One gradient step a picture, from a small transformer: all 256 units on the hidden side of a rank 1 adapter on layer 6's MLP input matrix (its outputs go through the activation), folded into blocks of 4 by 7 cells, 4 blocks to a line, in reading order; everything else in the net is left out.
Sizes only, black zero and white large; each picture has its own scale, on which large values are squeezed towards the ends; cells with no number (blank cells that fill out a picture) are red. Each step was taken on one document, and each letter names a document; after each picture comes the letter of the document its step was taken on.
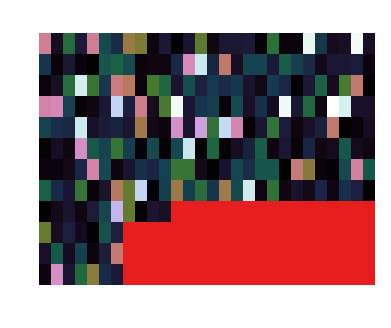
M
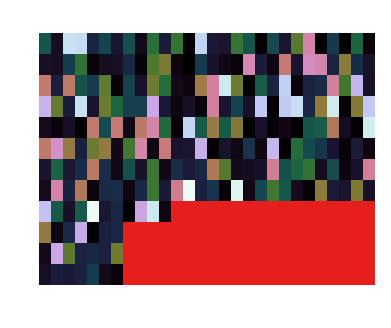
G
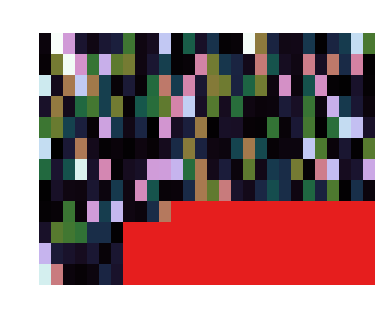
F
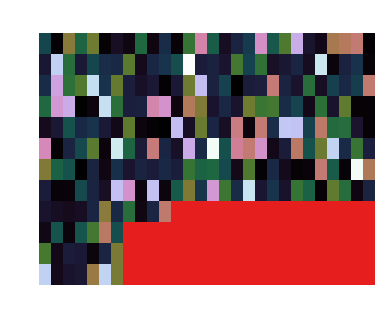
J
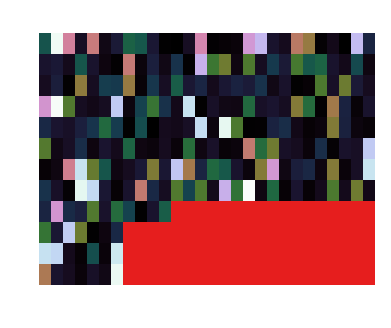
M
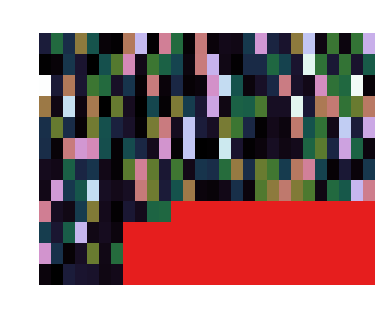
G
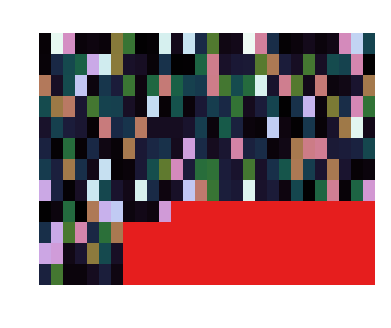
F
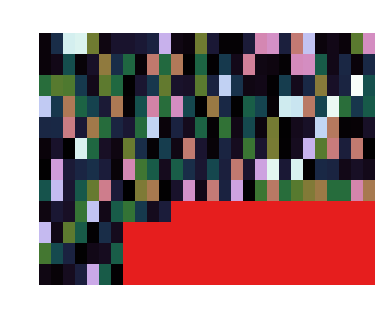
G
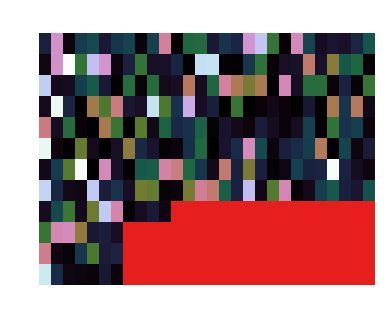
F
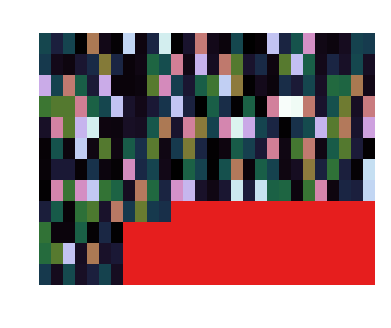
G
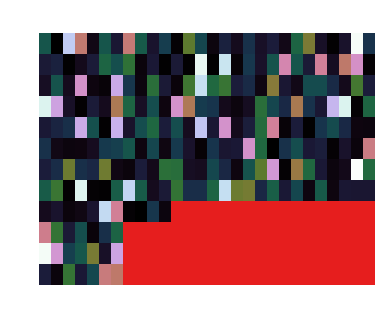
M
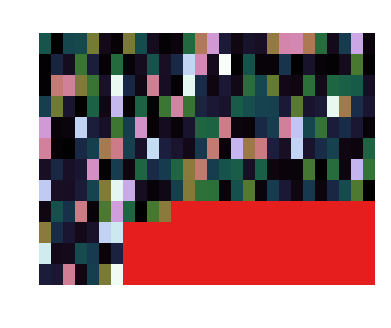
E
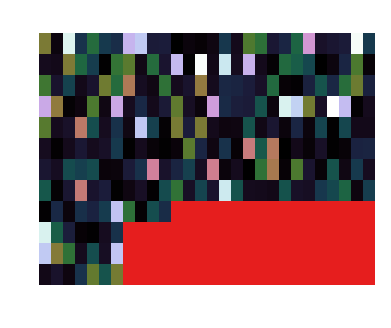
M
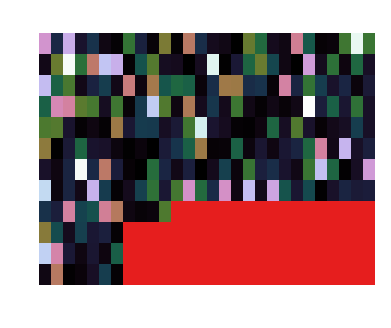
F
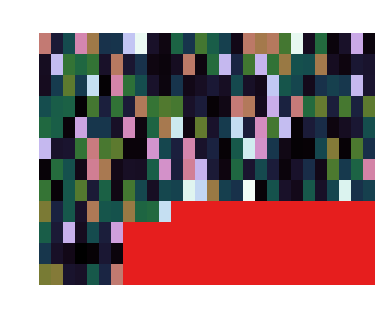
E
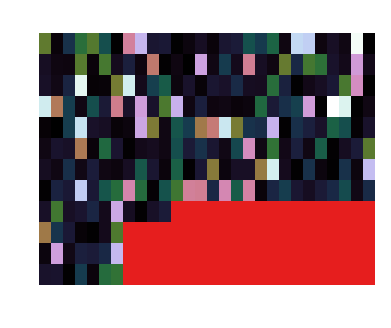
M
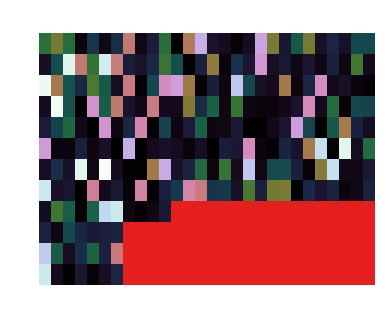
F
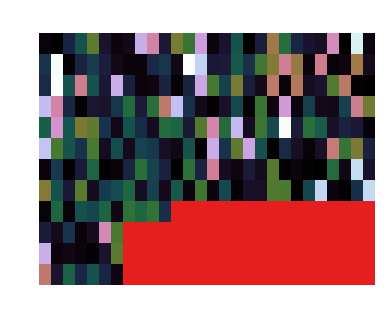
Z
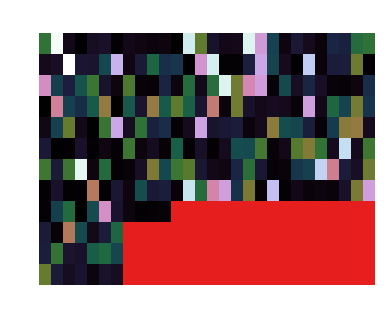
F
